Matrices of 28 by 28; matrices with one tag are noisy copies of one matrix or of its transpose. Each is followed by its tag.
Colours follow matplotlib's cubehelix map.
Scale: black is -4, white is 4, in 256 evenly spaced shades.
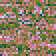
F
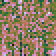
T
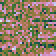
T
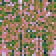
T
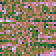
T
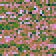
F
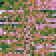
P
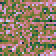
T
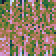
P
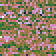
F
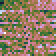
P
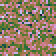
F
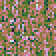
F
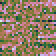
T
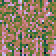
T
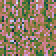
F
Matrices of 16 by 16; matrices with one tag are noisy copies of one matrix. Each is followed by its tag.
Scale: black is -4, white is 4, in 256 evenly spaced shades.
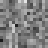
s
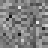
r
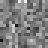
s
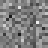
r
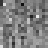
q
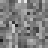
s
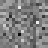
r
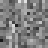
s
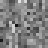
s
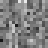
s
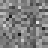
r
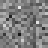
r
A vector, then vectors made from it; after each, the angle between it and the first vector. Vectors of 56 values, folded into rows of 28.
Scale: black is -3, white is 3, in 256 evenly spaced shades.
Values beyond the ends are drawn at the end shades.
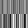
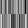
partly opposed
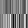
nearly opposite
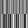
nearly parallel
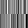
partly opposed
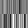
nearly parallel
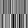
nearly opposite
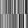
partly opposed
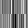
partly opposed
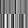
partly opposed
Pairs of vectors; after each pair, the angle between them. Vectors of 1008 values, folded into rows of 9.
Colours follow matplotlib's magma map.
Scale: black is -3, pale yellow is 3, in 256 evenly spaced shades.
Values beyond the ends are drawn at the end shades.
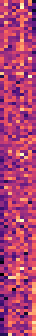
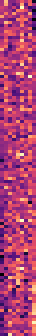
nearly parallel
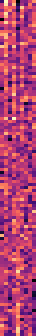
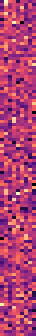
partly aligned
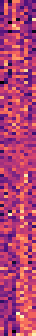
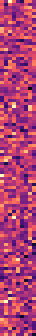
partly opposed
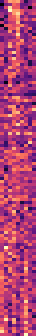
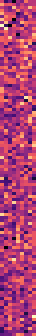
partly opposed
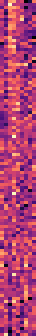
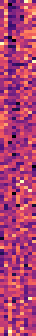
nearly opposite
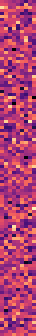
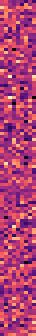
nearly parallel
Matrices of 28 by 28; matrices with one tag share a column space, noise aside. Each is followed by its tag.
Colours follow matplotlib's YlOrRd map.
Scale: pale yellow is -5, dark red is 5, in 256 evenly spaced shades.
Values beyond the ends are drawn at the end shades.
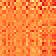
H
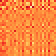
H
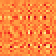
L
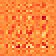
L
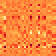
L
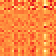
H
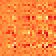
L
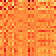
H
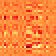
L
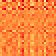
H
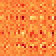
L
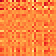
H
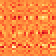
L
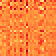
H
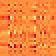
L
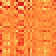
H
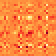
L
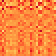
H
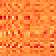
L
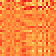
H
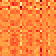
H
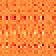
L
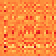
L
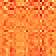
H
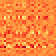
L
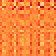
H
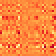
L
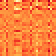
H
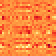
L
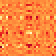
L
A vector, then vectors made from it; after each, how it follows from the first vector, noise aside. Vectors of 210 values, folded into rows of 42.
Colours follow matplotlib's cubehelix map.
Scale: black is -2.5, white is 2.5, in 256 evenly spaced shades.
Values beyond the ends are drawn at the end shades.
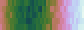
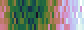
copied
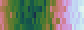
copied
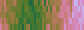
shrunk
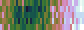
copied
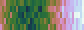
copied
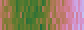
shrunk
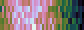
negated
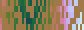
partly zeroed
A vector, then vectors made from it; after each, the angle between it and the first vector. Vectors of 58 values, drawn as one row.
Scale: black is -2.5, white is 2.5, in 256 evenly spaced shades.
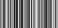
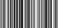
nearly parallel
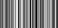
nearly opposite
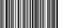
nearly opposite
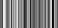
partly opposed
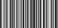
orthogonal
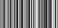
nearly parallel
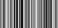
nearly parallel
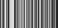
orthogonal
